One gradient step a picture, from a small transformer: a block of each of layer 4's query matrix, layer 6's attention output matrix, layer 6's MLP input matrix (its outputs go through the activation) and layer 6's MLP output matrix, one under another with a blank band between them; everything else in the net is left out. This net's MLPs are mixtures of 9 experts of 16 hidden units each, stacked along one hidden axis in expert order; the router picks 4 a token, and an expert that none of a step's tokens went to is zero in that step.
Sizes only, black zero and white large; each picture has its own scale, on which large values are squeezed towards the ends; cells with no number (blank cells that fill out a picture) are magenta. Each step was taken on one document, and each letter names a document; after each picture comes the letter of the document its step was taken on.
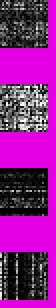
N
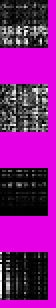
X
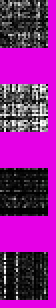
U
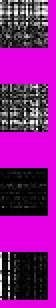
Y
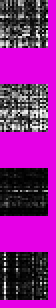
U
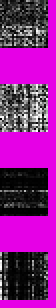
N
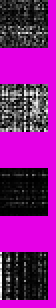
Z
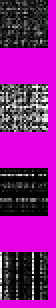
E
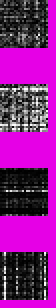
U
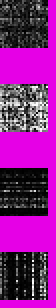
N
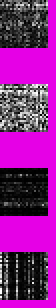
N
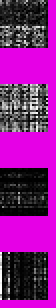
Y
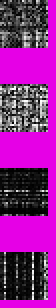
U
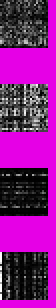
Z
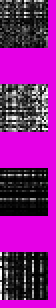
E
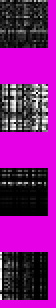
X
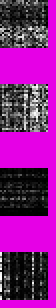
Z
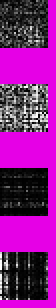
N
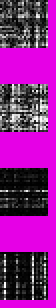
U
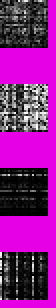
E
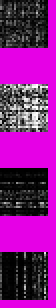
N
